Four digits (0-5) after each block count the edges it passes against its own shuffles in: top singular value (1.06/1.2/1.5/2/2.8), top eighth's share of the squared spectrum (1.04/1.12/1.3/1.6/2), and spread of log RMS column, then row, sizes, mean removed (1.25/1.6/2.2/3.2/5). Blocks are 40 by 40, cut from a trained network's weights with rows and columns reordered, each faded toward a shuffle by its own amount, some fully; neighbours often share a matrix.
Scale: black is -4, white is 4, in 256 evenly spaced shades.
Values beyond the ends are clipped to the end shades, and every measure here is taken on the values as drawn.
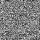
1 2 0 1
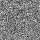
1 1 0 0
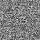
2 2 0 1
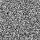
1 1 0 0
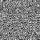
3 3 0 1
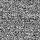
2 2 0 0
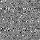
3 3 0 2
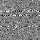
3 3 0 2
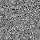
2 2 0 1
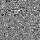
3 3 0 2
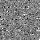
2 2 0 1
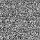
2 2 0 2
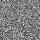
0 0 0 0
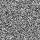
0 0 0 0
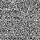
3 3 0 1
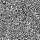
0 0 0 0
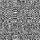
4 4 1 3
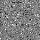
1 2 0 1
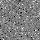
0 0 0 0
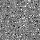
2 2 0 1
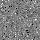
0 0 0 0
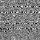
3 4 0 3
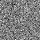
0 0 0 0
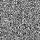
2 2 0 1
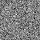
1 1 0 0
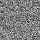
2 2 0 1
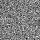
1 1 0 0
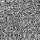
3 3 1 1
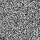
0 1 0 0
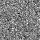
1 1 0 0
